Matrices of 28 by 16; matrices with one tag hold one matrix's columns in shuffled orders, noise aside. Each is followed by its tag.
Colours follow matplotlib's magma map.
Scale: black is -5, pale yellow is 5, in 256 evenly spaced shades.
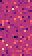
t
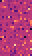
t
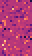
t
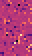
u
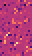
u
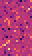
t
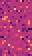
t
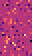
u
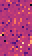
u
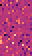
u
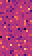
t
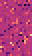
u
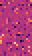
u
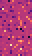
t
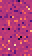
t
